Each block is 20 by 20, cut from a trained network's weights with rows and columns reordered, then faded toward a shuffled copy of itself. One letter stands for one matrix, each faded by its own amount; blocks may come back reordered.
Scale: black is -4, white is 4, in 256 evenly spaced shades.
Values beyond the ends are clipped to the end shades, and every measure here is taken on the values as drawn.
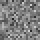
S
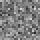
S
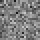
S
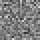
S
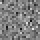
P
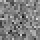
P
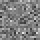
S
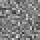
S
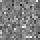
P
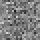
S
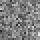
P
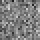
P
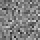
S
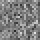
P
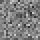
S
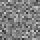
S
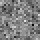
P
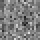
P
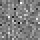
P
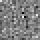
P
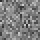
S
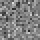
P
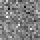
P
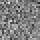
S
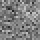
S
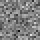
S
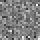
P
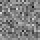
S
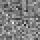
P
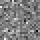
P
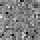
P
